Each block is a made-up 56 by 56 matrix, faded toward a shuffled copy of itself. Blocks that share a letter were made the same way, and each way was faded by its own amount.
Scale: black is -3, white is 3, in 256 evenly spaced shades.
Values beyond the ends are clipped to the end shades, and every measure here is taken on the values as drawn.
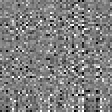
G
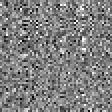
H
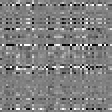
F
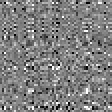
G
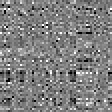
G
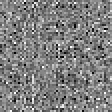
H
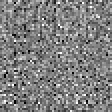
H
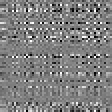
F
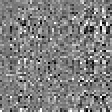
G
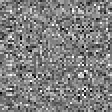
H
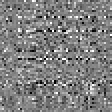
G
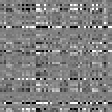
F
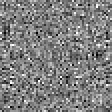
H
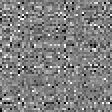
G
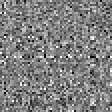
H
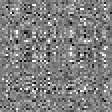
G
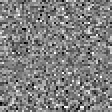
H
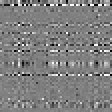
F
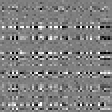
F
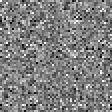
H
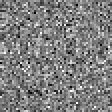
H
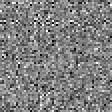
H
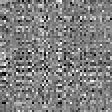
G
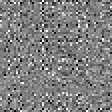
G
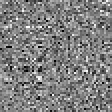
H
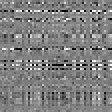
F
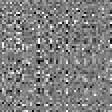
G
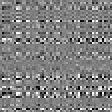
F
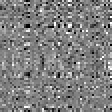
G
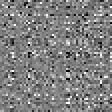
G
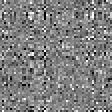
G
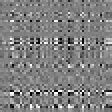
F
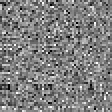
H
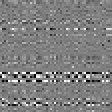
F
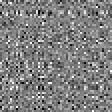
G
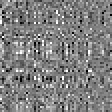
G
